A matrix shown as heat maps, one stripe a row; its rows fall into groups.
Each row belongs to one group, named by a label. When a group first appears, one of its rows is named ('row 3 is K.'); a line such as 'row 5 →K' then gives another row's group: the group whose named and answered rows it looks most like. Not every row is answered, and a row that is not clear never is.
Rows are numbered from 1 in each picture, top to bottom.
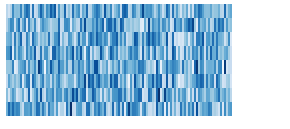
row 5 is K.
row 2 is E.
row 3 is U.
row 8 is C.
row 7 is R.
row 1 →K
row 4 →U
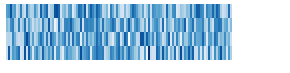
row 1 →U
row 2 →E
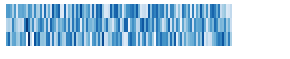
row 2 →K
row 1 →U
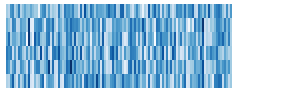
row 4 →U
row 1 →E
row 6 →E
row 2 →R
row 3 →R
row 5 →R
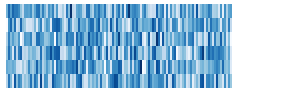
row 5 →R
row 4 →U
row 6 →U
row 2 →U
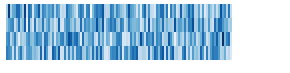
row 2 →E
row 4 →U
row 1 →C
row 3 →R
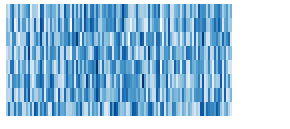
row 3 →R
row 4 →K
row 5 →E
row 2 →E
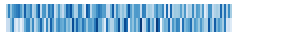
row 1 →C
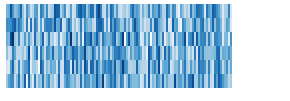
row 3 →E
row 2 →U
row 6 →E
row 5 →E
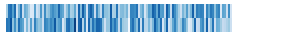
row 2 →U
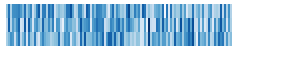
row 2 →C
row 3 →E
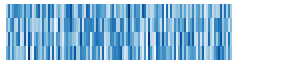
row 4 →R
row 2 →E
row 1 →C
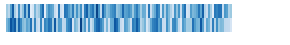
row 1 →E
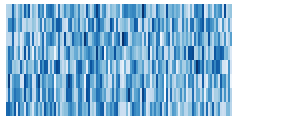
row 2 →U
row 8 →U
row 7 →C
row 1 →K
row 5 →U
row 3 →K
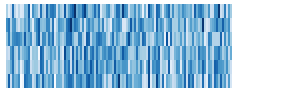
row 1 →K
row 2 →R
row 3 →C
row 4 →E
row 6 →C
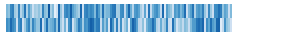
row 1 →E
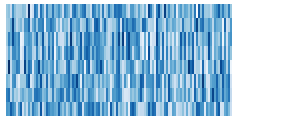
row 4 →C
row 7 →R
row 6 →R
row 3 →C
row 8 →U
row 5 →C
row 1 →R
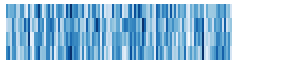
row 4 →R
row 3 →R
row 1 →R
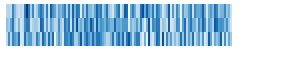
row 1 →K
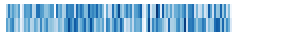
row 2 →E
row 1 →C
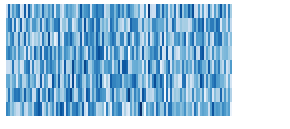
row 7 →C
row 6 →U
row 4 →U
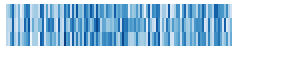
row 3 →E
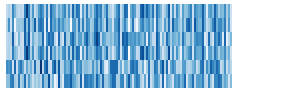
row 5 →U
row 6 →E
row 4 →K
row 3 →K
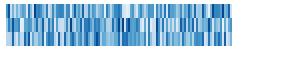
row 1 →R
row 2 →C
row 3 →K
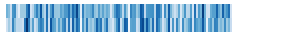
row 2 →K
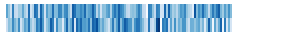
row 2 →C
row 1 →R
